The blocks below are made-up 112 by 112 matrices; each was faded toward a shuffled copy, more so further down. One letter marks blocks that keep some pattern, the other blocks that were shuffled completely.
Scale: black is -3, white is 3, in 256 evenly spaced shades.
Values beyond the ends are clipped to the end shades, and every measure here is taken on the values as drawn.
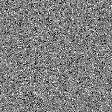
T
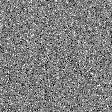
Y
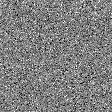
Y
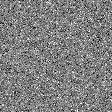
Y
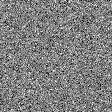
Y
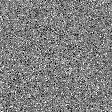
Y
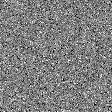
Y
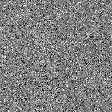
T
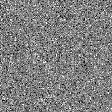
T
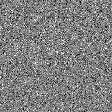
T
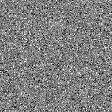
T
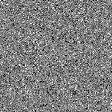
T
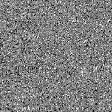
T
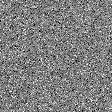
Y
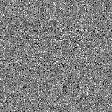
T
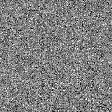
T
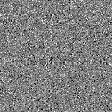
T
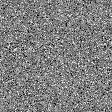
Y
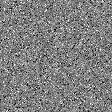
Y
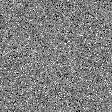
Y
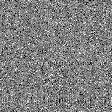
T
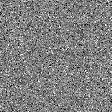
T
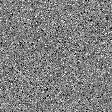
Y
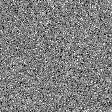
Y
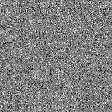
T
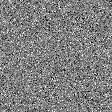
Y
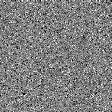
T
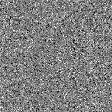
T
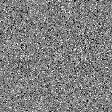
T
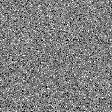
T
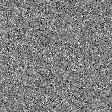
Y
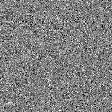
T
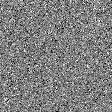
Y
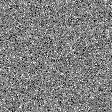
Y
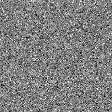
T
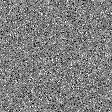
Y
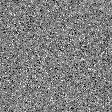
Y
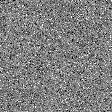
Y
